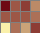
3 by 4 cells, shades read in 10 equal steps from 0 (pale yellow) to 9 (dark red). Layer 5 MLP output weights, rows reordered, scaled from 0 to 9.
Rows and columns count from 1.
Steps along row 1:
down up down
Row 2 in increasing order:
5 6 6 6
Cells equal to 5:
2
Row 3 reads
0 5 3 7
